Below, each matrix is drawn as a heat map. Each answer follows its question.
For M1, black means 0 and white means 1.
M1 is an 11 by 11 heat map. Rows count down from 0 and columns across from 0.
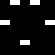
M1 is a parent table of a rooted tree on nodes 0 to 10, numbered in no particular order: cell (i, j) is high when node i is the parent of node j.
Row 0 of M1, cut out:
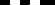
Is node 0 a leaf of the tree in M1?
no
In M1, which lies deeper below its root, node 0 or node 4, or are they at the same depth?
node 0
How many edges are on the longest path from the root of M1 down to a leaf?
3
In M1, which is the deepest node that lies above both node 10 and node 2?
4
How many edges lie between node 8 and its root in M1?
0
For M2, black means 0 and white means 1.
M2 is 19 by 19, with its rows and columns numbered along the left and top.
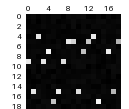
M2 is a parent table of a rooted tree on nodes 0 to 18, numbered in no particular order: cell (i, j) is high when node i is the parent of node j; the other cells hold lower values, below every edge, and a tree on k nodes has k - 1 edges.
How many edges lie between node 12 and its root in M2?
3
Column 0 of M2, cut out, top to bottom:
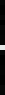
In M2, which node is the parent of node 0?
9
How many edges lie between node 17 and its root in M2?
1
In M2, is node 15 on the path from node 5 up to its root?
yes
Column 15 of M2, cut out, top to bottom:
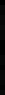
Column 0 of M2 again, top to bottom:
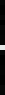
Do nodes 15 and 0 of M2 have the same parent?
no
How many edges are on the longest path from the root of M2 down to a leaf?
6
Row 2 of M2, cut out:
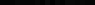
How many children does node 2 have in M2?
0
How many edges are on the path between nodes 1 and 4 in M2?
6
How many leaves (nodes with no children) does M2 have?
13
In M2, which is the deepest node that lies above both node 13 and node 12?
5
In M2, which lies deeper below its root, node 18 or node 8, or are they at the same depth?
the same depth
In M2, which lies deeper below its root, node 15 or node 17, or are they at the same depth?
node 17
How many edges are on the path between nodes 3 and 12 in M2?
3
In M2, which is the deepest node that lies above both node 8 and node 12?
5
